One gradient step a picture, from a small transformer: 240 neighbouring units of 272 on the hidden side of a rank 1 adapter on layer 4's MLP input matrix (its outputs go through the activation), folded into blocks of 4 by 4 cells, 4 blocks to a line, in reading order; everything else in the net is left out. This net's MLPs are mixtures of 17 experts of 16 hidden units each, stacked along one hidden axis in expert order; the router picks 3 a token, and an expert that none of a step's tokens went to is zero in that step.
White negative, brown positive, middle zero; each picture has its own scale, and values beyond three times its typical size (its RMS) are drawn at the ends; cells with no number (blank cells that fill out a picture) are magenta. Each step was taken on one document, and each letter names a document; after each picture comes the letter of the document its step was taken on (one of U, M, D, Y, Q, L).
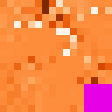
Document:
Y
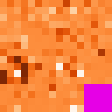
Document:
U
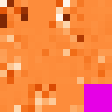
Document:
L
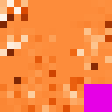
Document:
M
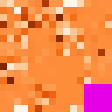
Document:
L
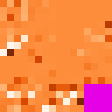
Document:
M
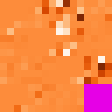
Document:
Y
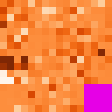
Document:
U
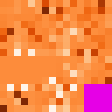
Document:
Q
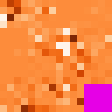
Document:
M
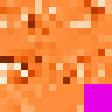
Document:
U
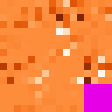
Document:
Y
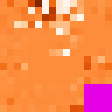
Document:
Y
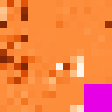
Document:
U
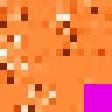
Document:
L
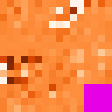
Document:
U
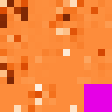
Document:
L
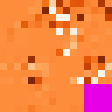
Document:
Y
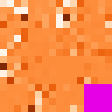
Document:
L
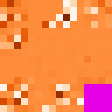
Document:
M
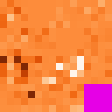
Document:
U
